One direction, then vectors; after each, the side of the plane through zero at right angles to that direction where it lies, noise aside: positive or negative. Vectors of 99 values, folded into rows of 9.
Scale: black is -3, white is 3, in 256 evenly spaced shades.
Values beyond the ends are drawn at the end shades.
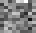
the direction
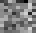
negative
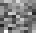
positive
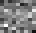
positive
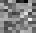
negative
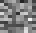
negative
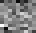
negative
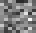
negative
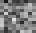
negative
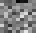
negative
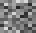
positive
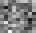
positive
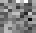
positive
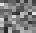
negative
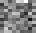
positive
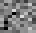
negative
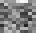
positive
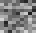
negative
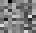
positive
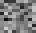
positive
